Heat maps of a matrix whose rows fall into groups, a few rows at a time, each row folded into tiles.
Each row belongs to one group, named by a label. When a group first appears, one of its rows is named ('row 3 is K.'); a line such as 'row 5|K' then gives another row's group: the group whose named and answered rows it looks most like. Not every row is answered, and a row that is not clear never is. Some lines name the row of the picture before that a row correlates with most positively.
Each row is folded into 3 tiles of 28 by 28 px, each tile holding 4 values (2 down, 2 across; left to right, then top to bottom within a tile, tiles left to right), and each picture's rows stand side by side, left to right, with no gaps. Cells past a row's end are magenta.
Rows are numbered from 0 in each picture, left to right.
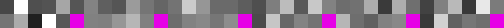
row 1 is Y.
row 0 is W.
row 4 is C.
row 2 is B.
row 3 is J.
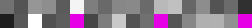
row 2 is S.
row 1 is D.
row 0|D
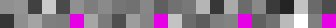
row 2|C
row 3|Y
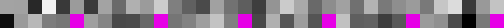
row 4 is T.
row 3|J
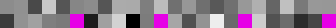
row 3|T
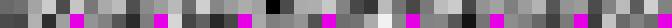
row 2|T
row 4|Y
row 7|J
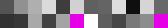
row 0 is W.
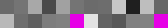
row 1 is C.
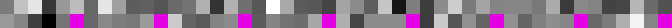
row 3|B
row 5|J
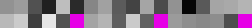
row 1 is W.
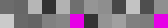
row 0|C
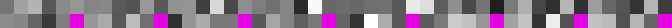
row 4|D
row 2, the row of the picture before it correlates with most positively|1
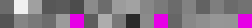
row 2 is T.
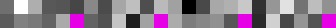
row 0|B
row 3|J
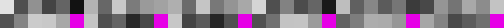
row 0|S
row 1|T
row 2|T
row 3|S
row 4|S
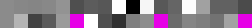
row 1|C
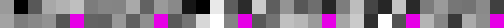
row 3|S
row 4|W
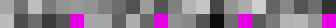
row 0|T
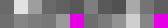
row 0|B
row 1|Y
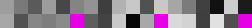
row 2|W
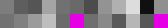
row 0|Y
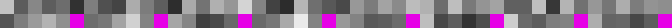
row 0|S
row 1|Y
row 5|T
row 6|C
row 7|T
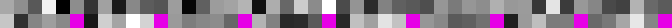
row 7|Y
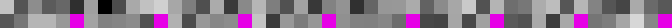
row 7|Y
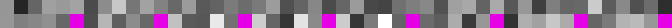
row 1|J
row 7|S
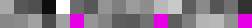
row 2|S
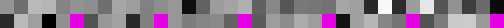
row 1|D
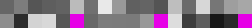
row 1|B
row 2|T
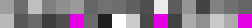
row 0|T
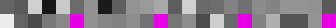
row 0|C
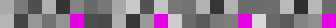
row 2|C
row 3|C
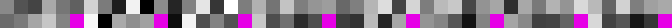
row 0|Y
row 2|J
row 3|T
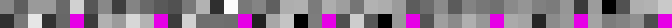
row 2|J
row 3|D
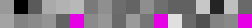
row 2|C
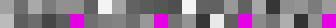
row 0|T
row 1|B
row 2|W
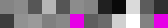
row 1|Y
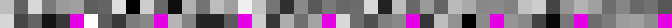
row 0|T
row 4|C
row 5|D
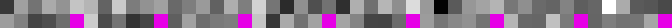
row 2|J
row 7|B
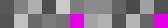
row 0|J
